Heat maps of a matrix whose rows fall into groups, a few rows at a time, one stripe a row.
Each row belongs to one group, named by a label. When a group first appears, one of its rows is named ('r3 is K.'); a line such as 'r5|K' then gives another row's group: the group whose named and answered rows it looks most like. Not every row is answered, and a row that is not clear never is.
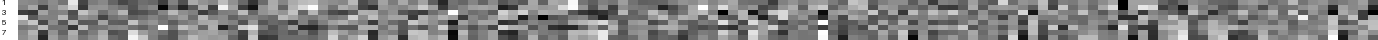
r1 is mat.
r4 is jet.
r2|mat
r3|jet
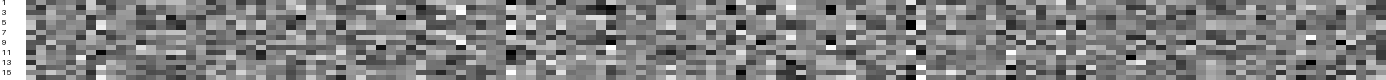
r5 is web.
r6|web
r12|mat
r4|mat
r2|jet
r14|web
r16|web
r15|web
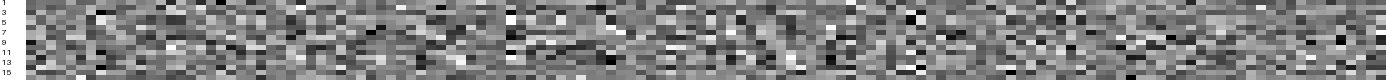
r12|jet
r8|mat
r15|web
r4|web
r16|mat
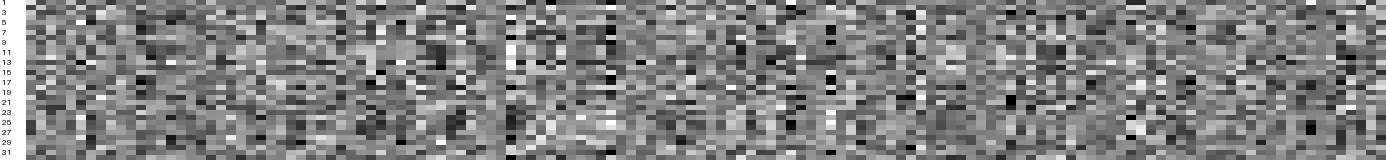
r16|jet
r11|web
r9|jet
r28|mat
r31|jet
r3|web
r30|web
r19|jet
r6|jet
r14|web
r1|jet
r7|jet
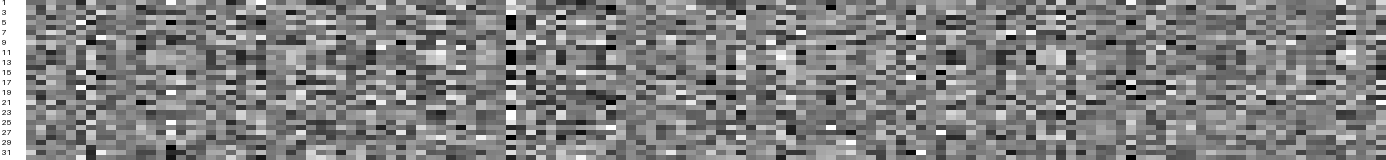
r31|web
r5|mat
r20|jet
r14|jet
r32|mat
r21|jet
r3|web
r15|mat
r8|web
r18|mat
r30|mat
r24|web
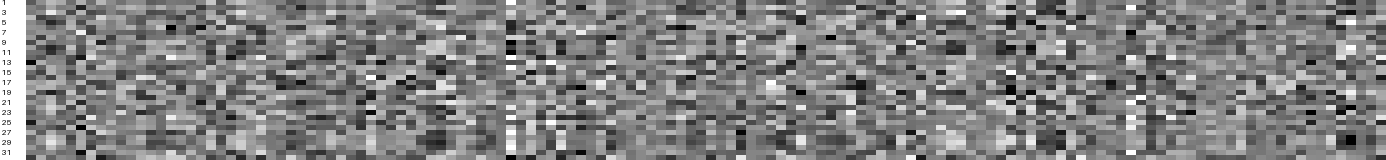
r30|web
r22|web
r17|mat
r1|web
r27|web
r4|web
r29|web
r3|web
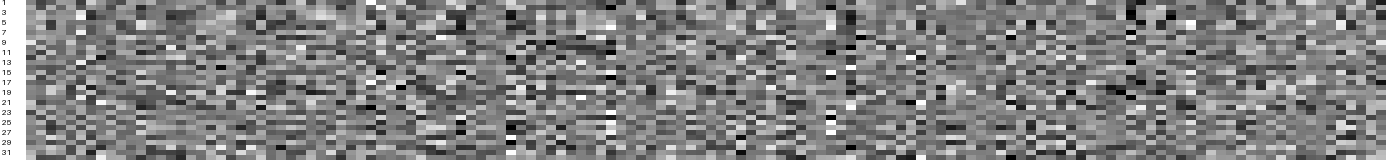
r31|web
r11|jet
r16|jet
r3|mat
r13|mat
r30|mat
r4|mat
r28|web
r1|jet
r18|mat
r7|mat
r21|web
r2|jet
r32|web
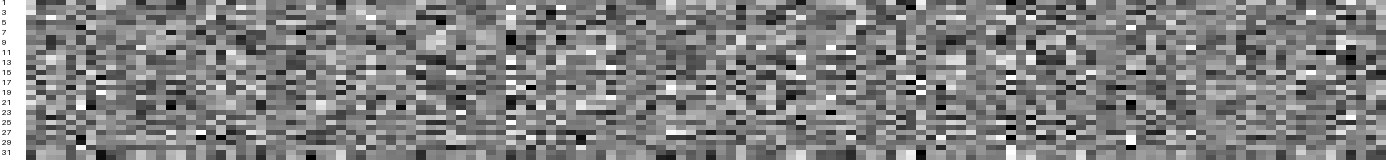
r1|web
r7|mat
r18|mat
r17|web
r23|jet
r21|mat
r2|web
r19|web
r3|jet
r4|web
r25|web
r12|web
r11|mat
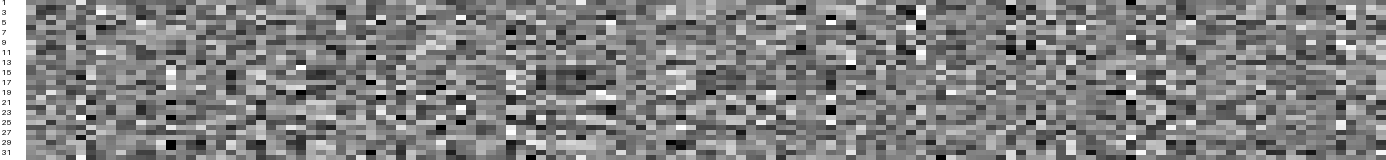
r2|web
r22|jet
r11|web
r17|jet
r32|mat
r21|mat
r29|mat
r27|web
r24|mat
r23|jet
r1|mat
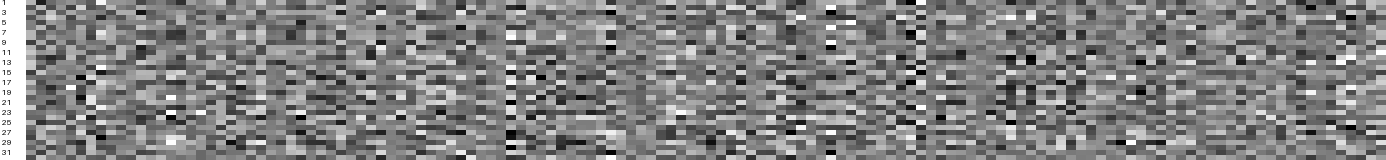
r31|jet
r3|jet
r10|jet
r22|web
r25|web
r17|web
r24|mat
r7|web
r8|web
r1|web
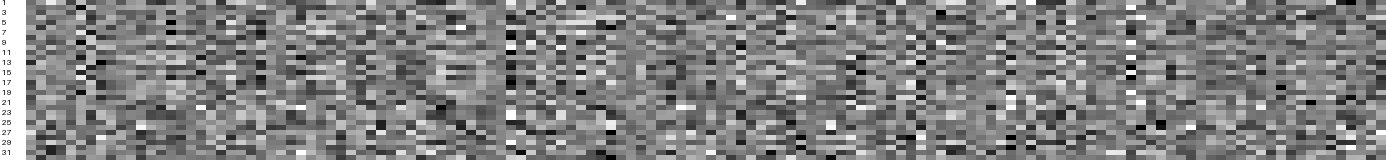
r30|web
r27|jet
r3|mat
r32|jet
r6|jet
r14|mat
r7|mat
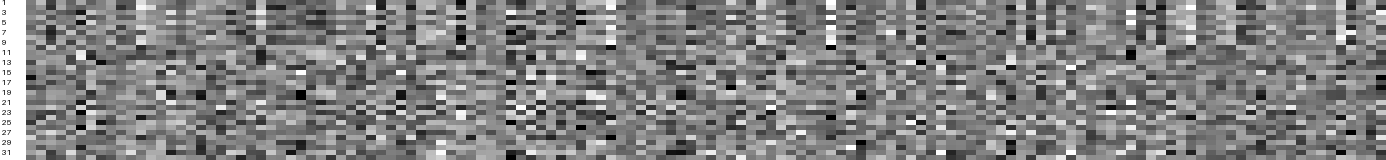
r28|jet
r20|mat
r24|jet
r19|mat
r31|mat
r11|mat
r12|mat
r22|mat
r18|jet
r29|mat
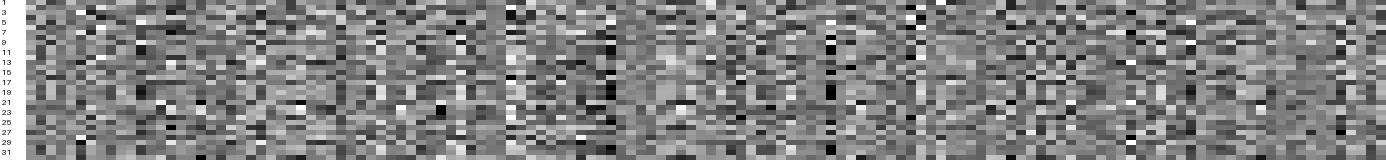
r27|jet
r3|mat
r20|jet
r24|web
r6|web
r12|web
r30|jet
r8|jet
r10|jet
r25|jet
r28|mat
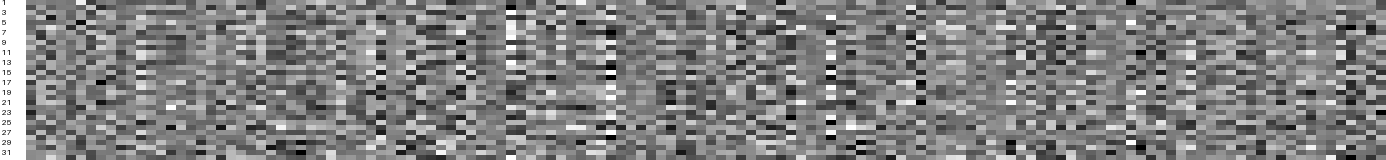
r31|mat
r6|web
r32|web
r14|jet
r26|mat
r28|jet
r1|mat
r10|web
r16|jet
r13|web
